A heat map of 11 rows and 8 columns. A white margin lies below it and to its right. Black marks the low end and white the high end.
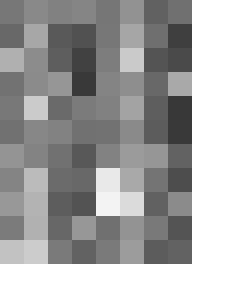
Stripes: upright, repeating 2 times. Calmest part: centre. Roughest part: bottom middle. Odd rows or columns: none. Average level on the scale: 50%.
